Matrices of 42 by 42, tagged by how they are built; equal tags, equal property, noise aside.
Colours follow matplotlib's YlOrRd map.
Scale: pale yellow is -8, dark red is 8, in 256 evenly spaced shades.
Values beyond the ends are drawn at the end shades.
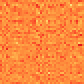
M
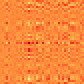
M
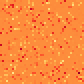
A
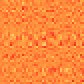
M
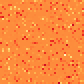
A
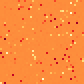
A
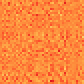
M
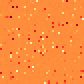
A
